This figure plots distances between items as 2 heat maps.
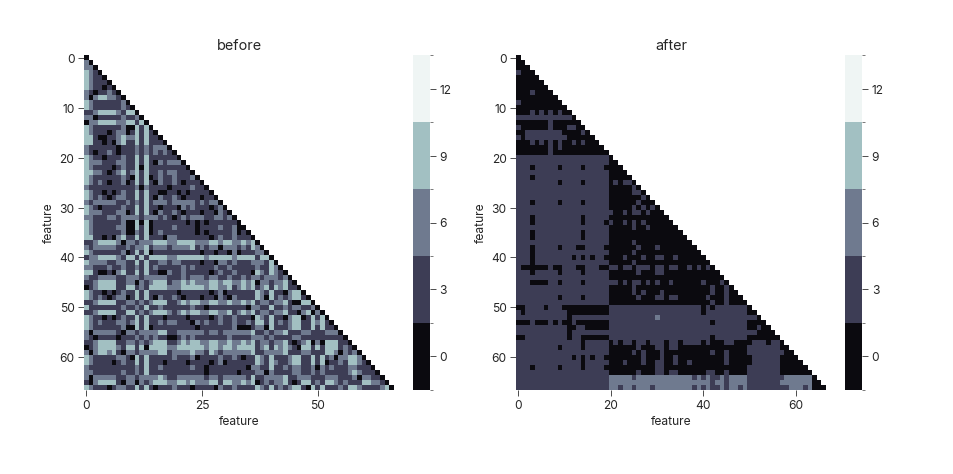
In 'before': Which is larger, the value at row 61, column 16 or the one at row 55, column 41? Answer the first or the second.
the second
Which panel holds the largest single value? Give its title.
before
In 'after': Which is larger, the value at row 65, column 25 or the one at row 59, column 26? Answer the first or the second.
the first
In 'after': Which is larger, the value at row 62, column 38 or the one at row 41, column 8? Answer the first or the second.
the second
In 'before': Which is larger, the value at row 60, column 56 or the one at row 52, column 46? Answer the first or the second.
the second
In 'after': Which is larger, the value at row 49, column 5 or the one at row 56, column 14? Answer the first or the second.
the first
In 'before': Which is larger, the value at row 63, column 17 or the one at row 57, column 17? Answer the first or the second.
the second
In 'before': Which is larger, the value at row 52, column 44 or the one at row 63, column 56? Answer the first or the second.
the first
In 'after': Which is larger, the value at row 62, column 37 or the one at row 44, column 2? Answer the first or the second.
the second
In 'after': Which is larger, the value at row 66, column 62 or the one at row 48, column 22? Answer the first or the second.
the first
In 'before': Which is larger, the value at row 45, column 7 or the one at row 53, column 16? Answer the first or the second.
the second
